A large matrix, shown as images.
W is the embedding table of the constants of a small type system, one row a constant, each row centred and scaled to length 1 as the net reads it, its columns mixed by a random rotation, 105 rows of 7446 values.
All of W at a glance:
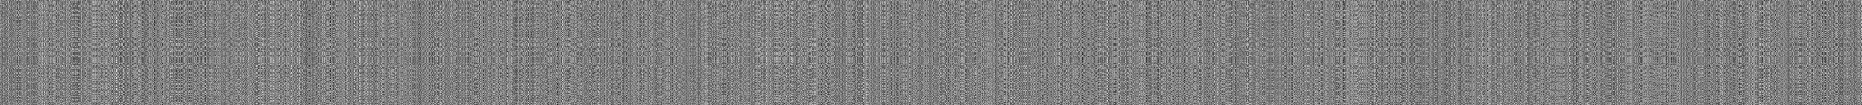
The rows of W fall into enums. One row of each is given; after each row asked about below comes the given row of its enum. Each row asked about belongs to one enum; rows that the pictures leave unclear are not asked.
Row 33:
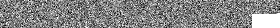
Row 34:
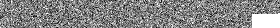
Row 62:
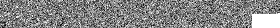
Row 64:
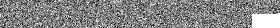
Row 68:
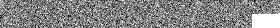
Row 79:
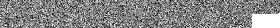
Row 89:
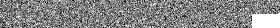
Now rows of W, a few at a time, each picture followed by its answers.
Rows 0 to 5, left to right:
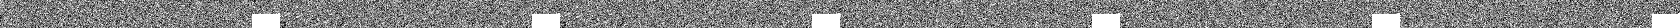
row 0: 68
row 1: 62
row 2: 62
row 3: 64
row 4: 33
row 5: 79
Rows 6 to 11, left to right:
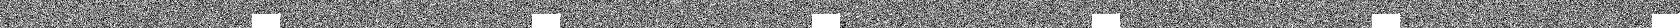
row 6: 79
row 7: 64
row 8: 64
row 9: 62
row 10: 34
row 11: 79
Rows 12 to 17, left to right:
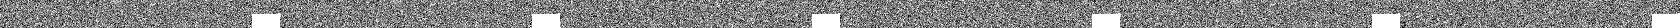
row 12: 64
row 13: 64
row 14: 34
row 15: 68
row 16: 64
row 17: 62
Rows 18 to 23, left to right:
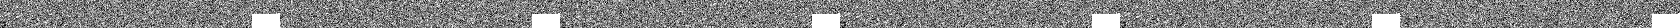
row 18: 62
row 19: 34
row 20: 89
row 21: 62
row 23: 79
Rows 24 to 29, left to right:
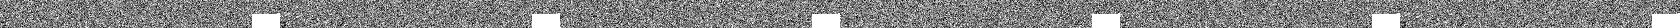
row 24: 33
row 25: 62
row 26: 34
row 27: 79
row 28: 33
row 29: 62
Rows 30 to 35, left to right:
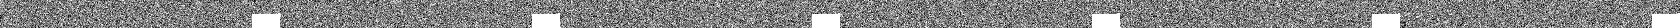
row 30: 68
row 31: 64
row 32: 34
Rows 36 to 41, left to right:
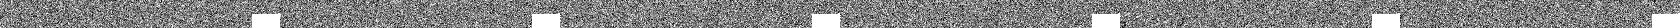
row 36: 34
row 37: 64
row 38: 79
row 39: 79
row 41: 68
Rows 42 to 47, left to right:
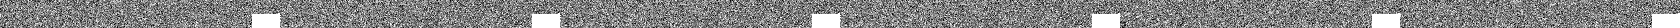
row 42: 64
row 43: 79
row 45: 79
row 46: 62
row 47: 64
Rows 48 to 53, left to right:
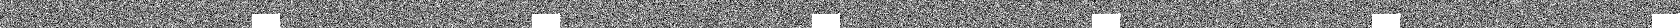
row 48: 34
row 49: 34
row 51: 68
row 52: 64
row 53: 64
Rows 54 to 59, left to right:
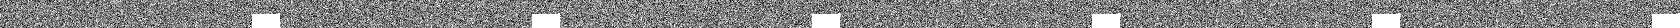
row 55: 34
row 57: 64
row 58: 64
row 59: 64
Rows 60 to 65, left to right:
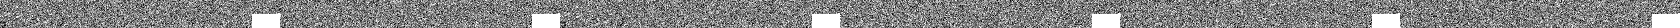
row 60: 62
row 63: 79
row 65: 34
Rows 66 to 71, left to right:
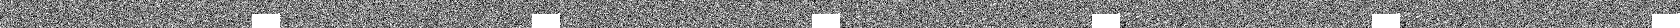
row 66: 34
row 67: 79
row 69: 89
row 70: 62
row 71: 62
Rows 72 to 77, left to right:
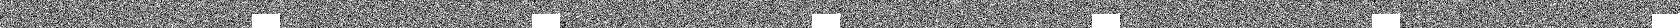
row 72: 34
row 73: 68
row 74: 62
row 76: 68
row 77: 89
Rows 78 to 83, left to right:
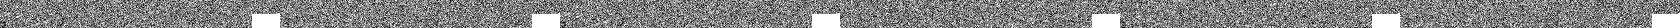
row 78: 62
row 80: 62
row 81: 34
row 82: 89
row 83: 79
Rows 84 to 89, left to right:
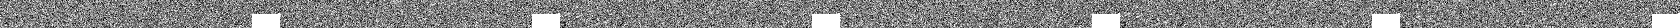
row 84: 79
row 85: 64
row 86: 62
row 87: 79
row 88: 62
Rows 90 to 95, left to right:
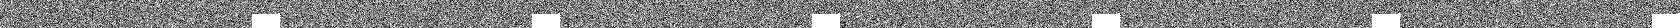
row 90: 34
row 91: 79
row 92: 79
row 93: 62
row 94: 79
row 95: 64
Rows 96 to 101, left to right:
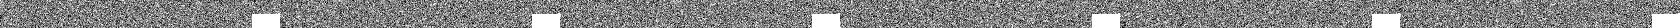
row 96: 68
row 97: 89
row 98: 64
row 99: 34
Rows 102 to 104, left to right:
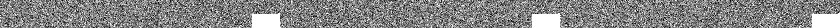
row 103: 34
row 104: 79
